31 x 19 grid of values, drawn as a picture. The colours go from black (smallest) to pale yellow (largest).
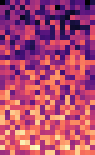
Slope: up to the bottom. Grain: fine. Stripes: none. Average level on the scale: 50%.
